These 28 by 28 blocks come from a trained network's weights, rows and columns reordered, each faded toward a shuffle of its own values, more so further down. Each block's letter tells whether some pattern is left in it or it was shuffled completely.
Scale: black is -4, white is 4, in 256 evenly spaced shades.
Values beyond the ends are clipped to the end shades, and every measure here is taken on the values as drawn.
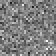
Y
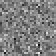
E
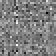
E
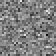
Y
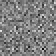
E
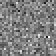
Y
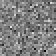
Y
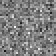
Y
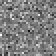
Y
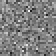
Y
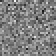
Y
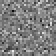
Y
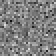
Y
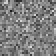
Y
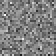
Y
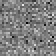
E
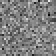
Y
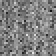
E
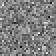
Y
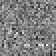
E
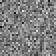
Y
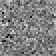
Y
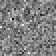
Y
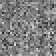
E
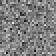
Y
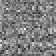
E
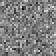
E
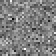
Y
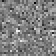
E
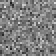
Y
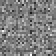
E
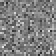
E
